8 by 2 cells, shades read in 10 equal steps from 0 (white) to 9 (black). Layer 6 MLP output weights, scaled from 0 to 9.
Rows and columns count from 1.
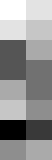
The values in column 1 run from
0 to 9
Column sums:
31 30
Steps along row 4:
down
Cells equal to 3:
3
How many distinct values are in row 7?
2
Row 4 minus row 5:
3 0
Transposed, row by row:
0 1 6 6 3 2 9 4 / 1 2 3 5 5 4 7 3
